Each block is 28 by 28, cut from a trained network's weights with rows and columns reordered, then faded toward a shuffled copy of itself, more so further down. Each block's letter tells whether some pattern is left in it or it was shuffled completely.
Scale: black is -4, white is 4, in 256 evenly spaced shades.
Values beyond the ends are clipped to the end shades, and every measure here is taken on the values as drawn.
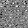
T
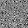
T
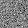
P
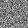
P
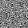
T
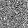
P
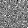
T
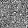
P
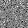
P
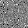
T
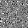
T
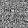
T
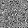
T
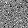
P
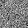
P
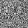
T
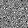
T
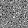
T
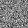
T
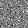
P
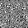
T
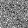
P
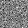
P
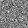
T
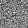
P
